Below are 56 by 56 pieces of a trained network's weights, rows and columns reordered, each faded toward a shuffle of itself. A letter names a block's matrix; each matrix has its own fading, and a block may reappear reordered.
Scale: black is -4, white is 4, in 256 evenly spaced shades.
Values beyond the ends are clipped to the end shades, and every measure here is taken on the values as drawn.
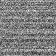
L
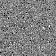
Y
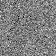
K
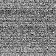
L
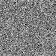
K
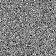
K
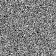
K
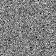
K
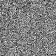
K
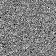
K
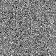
K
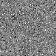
Y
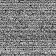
L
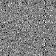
Y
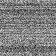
L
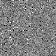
Y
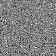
Y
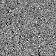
Y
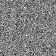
K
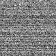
L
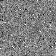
Y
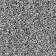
K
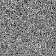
Y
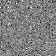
Y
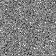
Y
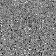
Y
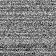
L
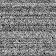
L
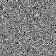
Y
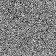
K
